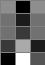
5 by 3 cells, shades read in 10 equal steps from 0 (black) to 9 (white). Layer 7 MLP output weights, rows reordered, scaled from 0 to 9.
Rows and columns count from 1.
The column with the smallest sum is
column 1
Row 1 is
5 0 5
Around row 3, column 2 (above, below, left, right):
1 6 4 4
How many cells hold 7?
0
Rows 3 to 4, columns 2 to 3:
2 4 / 6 1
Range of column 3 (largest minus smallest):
4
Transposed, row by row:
5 4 4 2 0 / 0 1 2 6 9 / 5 4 4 1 3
